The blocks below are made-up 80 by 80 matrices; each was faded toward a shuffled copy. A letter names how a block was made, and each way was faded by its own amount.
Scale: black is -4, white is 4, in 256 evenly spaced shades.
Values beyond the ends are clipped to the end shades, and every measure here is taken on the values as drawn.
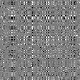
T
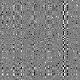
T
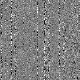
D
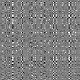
T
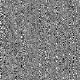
D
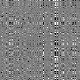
T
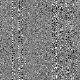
D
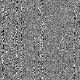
D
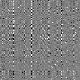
T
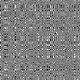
T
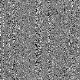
D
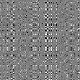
T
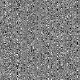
D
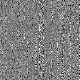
D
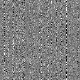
D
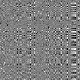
T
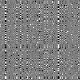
T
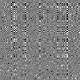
T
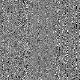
D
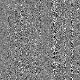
D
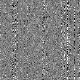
D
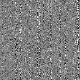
D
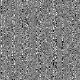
D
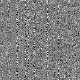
D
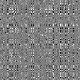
T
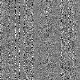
D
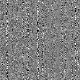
D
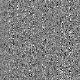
D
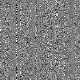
D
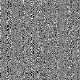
D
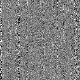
D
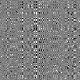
T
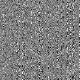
D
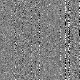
D
